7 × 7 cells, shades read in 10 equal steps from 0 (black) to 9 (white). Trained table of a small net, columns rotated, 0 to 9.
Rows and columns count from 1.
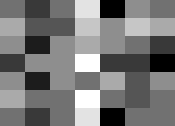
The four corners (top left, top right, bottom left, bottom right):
4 4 4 4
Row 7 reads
4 2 4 8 0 4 4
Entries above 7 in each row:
1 0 0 1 0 1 1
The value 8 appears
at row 1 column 4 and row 7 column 4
